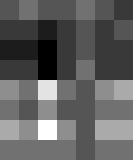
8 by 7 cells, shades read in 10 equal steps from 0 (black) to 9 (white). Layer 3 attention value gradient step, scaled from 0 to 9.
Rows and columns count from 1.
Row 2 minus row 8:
-2 -2 -3 -2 0 -2 -1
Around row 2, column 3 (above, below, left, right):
3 0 2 2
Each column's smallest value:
1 1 0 2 3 2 2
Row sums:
22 15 11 14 35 26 40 27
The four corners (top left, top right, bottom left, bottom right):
3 2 4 4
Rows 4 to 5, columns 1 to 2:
2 2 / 5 4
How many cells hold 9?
1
